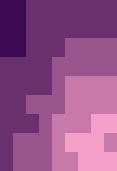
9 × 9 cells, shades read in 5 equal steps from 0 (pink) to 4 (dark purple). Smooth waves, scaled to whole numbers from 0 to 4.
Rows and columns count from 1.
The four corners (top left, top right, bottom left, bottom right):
4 3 3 0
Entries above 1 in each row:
9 9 9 9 5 5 4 4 4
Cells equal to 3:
32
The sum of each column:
30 28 24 23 18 14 13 12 13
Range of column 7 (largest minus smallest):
3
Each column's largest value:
4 4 3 3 3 3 3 3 3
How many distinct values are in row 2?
2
